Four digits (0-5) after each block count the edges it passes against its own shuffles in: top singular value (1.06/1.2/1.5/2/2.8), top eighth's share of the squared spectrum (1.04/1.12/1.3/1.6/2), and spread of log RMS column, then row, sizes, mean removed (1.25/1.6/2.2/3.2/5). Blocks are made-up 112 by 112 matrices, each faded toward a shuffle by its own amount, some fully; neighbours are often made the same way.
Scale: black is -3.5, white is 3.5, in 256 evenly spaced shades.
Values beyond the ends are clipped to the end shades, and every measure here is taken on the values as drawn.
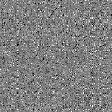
4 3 3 2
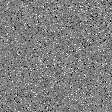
1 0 0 0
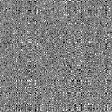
5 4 3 3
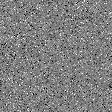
1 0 0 0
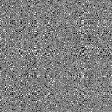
5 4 3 3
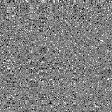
4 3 2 2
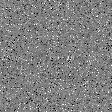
2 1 0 0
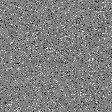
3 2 1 0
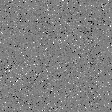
2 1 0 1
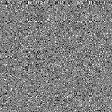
4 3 2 2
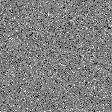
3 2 0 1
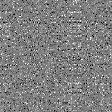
4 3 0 2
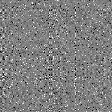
4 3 2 1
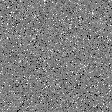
2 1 0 0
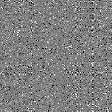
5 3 2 2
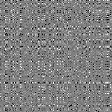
5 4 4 3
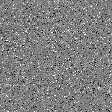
3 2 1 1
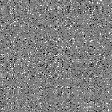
4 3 2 2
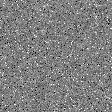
0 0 0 0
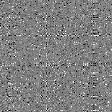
4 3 2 2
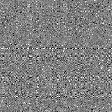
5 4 2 3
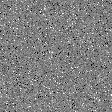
1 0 0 0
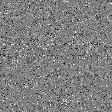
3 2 0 1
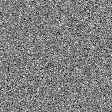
0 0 0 0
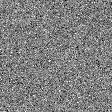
0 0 0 0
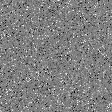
0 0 0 0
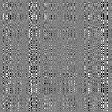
5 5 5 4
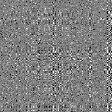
5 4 4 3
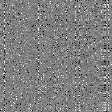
4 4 3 1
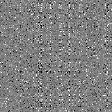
4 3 3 1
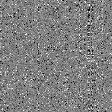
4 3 2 1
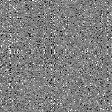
4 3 2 1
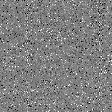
3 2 1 0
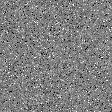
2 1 0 0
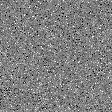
1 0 0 0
